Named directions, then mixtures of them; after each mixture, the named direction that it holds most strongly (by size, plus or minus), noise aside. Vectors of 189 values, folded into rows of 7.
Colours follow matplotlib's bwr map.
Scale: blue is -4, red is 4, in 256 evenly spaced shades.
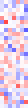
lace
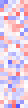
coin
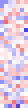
coin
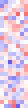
coin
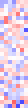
coin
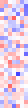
coin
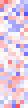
coin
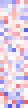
lace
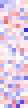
coin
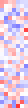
coin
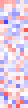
lace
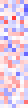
lace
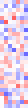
lace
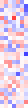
lace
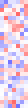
coin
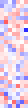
lace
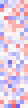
coin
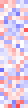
coin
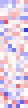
lace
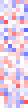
lace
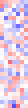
coin
